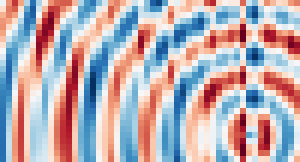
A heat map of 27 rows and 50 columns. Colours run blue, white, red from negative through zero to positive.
No overall slope runs across the table. Rings spread out from the bottom right. Neither half mirrors the other.
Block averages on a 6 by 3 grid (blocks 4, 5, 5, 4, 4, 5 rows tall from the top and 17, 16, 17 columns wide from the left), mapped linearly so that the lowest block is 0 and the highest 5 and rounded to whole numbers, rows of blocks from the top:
210
205
122
123
223
213
